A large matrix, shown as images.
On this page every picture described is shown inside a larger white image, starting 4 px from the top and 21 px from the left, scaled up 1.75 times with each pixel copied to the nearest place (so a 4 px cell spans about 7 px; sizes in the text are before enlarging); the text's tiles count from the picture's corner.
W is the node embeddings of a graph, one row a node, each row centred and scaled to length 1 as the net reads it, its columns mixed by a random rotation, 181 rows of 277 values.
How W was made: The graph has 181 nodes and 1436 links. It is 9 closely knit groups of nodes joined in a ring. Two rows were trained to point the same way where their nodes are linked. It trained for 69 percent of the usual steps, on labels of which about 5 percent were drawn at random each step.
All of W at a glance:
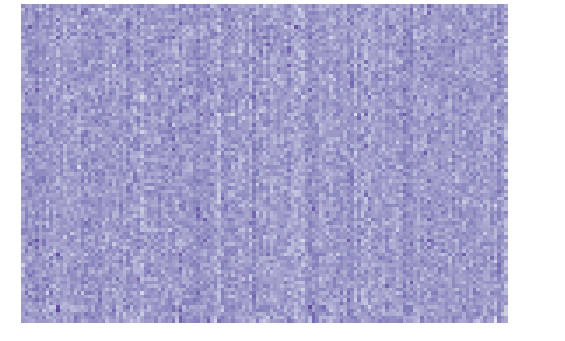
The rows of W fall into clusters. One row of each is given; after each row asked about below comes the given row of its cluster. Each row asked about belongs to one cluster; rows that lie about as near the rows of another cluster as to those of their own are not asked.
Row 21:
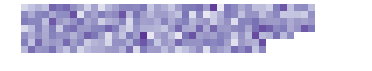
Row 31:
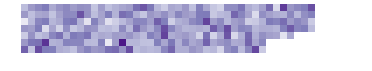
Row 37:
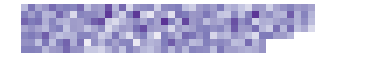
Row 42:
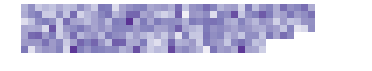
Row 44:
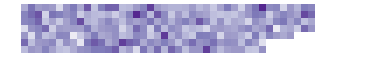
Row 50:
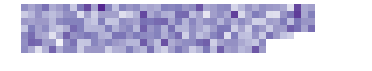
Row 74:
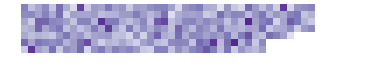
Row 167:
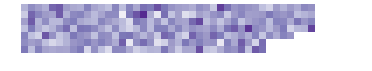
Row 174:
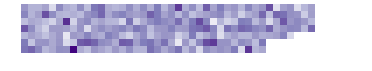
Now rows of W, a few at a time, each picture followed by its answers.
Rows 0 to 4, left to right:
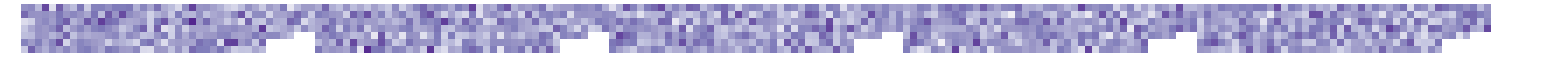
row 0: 74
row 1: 42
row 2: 50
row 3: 50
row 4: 50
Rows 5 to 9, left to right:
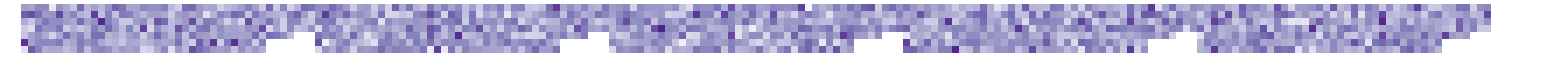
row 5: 74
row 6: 44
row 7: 21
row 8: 174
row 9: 31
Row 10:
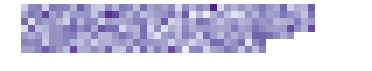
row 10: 21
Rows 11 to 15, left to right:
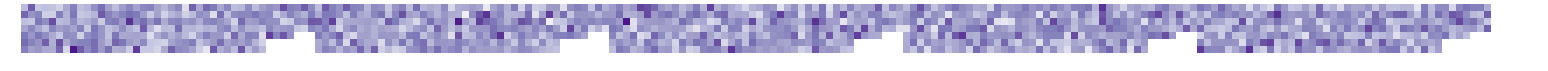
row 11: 42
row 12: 37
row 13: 37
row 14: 167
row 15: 174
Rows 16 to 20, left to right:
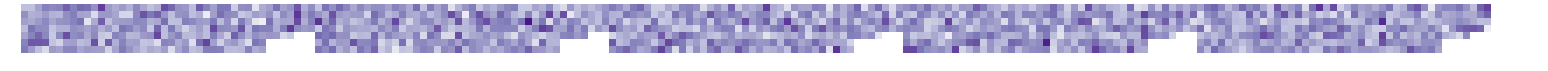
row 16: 50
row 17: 37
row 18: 174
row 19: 174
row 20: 31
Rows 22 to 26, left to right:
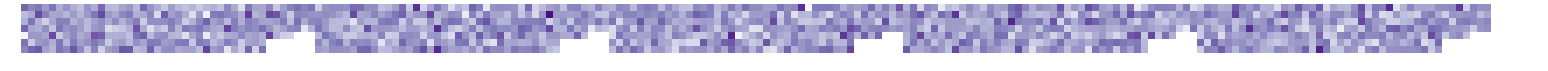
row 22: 174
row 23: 37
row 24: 21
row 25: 42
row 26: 21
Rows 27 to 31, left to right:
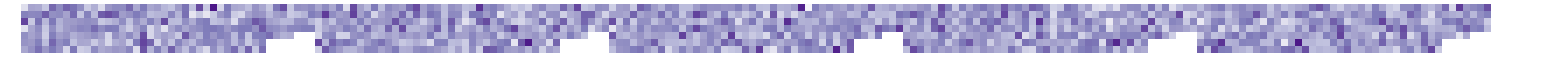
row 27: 21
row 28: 74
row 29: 21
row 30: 74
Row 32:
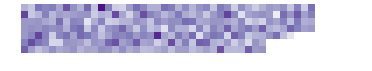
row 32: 50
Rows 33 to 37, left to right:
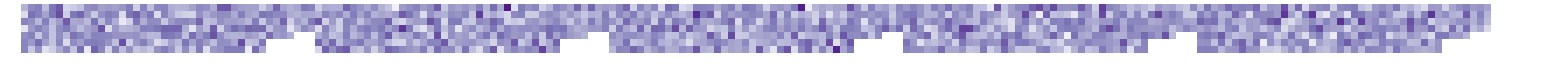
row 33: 167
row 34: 21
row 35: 21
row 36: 167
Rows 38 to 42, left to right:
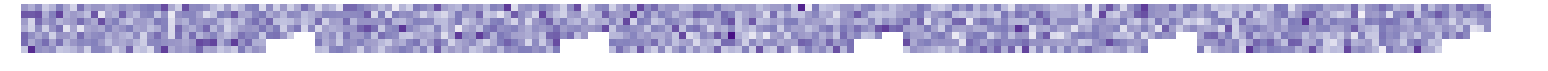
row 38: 74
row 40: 21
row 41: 44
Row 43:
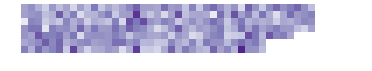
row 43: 42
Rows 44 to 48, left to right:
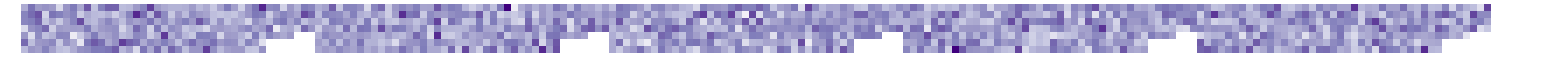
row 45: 21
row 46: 167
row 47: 42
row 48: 174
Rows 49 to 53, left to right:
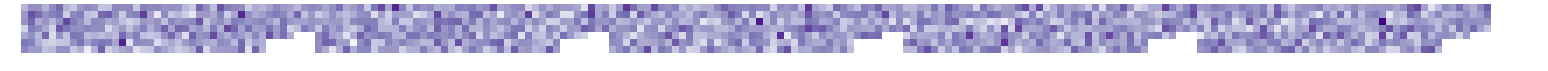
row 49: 167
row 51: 167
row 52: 31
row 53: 31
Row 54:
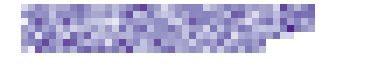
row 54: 31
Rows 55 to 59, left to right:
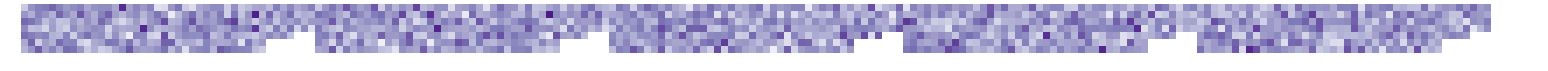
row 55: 37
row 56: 37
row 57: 21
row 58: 37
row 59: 42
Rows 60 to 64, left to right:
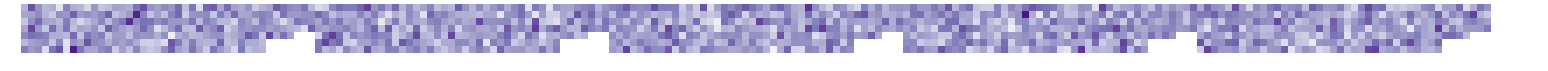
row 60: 42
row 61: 50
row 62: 167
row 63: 167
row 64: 74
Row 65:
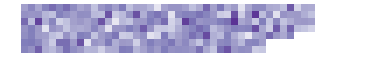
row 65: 37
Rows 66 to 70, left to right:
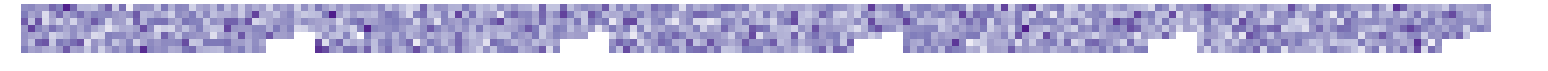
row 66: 37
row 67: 174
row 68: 31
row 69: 37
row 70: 167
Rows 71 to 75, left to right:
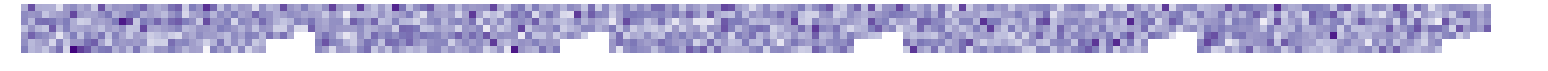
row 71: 42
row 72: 50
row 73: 31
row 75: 50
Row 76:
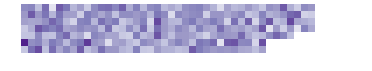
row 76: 74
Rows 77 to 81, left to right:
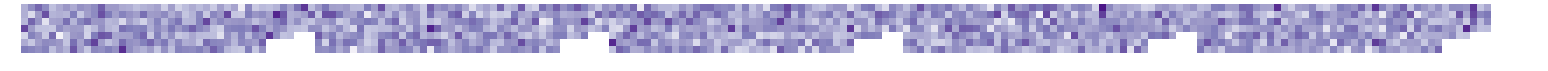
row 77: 174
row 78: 44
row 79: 74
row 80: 167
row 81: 50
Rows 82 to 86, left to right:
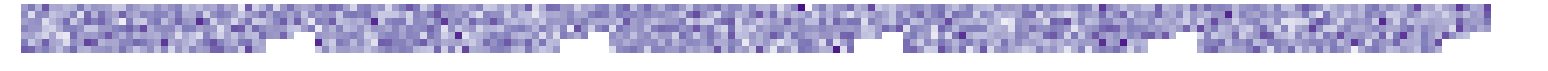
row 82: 174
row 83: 44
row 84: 21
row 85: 167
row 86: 31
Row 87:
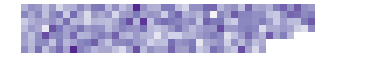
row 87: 42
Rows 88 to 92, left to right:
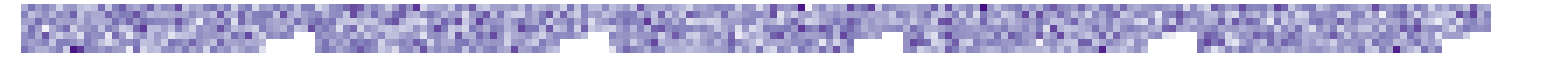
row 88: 42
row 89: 37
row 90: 21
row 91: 50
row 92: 50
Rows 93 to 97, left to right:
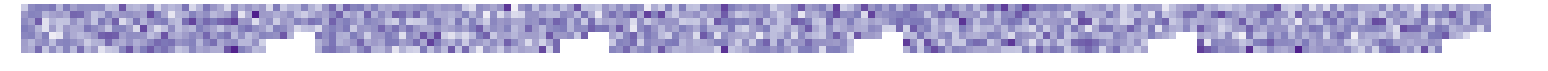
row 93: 37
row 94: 21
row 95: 42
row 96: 44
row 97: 174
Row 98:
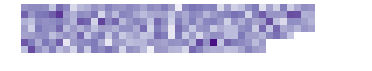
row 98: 74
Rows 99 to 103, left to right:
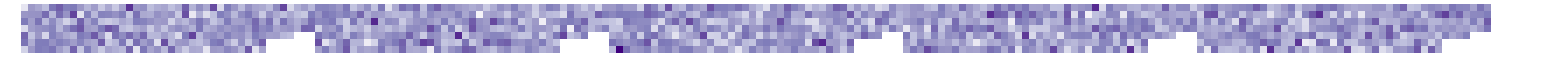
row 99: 21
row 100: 44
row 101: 74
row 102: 21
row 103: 167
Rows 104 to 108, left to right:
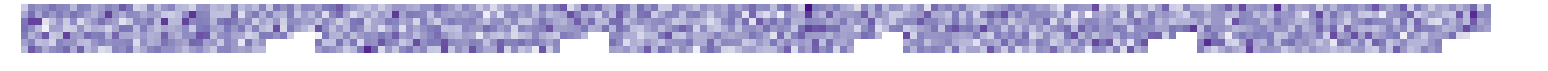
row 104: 37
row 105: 174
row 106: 167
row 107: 21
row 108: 50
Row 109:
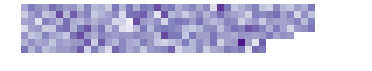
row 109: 167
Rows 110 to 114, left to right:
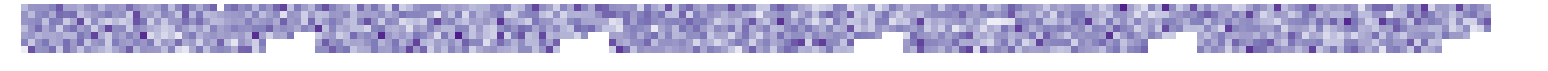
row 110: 21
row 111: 31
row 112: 74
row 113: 31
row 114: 42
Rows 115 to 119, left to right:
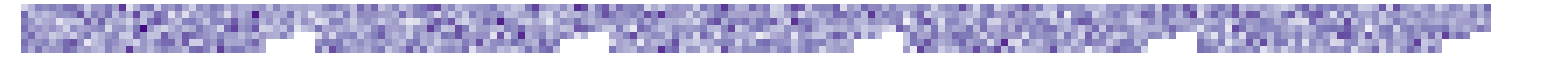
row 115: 37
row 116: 31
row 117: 42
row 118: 31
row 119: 167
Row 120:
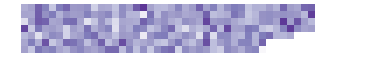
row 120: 31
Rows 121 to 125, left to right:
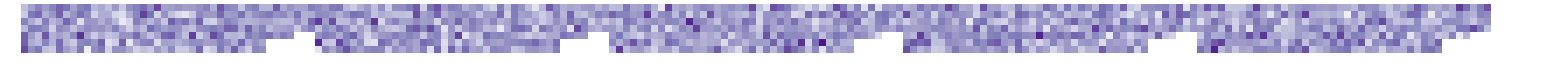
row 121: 167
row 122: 44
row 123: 74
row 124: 50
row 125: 31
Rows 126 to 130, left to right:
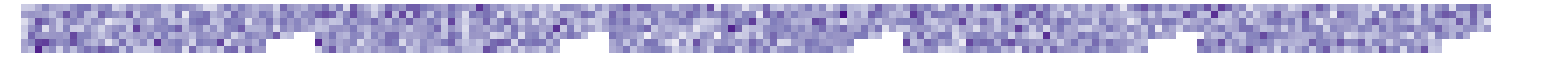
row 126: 31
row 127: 74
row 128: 37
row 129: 44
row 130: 174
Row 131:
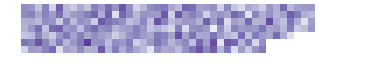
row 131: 74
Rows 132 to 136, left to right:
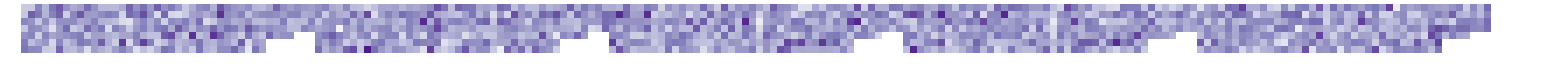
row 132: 167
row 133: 42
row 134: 74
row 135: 74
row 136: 21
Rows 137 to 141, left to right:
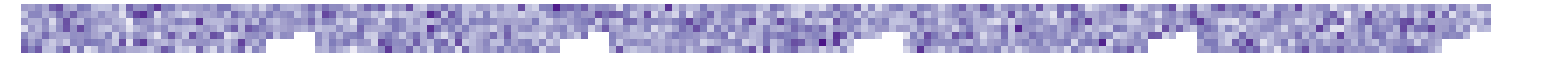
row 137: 167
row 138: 44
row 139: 74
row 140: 31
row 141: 37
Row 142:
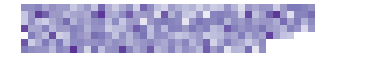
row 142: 174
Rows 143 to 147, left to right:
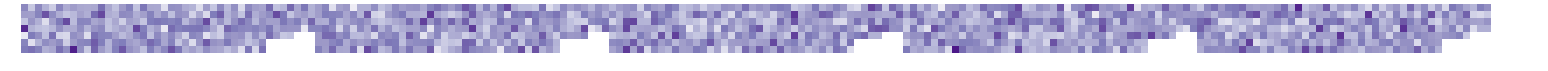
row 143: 174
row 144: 42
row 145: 31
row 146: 42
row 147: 37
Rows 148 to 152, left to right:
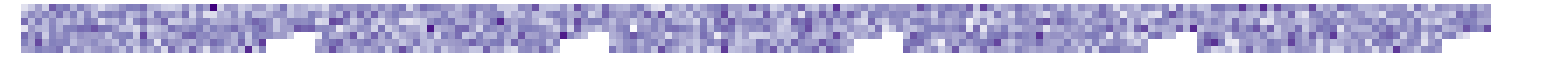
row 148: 21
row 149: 31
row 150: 42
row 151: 50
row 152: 50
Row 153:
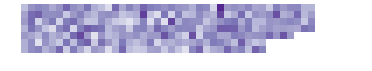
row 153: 167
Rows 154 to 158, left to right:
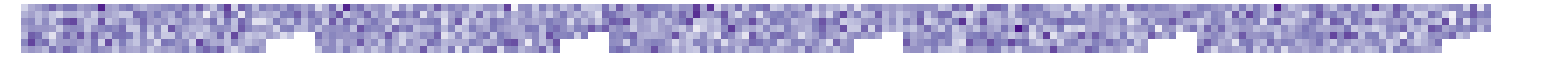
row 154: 50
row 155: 21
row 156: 37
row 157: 44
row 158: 50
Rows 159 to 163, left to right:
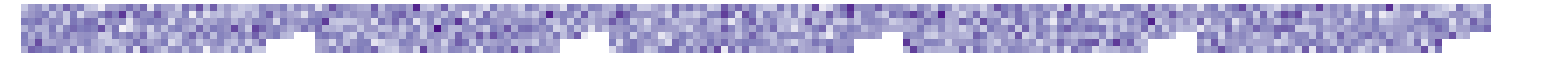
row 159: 21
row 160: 37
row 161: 44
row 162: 74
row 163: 21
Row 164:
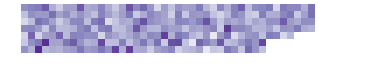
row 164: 31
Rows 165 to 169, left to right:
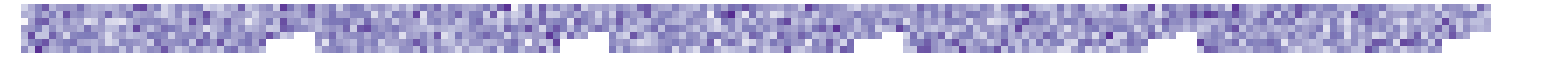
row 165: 31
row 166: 21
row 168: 31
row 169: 74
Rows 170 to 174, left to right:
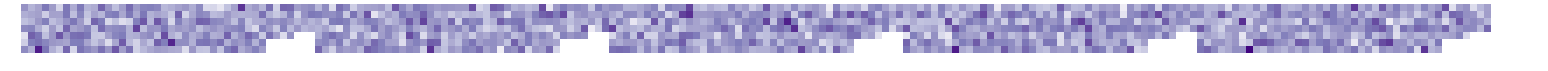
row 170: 31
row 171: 42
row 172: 174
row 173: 174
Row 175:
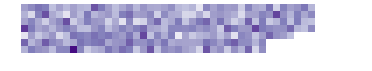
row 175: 174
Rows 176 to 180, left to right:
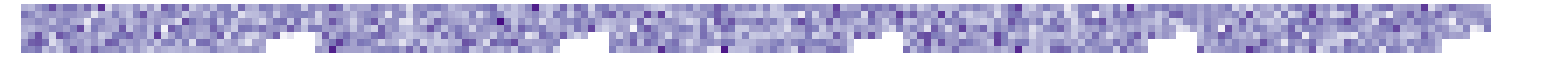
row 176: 50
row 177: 31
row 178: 42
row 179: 42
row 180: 42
